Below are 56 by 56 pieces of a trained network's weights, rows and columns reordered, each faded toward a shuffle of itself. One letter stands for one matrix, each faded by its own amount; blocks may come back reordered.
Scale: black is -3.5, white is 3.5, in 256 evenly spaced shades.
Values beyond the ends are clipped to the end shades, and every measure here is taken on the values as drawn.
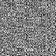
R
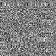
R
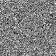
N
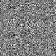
R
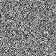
N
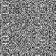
R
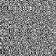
R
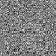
R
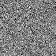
N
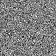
N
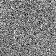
N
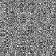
R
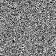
N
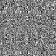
R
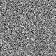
N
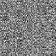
R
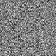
R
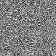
R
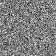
N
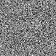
N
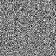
R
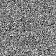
N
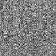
R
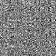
R
